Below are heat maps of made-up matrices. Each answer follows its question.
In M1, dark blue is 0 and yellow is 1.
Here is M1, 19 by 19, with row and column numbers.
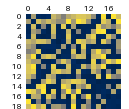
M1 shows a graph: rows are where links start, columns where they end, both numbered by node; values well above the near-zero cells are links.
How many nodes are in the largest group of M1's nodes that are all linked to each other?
6
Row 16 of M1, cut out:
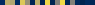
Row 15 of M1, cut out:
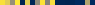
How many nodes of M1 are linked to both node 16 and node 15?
5
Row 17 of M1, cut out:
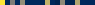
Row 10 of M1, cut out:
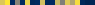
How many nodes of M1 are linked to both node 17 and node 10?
3
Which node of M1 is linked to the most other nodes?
node 1
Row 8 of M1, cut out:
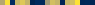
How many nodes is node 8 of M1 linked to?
11
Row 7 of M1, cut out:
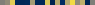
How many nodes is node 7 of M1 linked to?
11
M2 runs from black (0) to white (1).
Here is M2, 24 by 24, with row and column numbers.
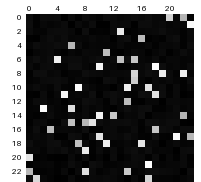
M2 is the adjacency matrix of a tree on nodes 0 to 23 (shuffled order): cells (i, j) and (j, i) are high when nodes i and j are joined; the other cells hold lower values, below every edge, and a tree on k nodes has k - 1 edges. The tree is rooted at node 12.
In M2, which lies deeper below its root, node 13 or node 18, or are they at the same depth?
node 13
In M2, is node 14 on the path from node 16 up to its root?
yes
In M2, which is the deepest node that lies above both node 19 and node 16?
14
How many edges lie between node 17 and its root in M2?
3
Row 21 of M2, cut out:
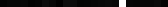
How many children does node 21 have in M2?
0
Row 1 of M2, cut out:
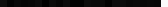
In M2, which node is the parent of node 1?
23
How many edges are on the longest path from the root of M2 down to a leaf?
7
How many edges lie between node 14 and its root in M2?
1
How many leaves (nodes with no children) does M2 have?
9
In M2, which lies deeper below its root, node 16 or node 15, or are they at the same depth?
node 16
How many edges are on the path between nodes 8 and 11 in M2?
6
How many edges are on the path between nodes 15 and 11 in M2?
7
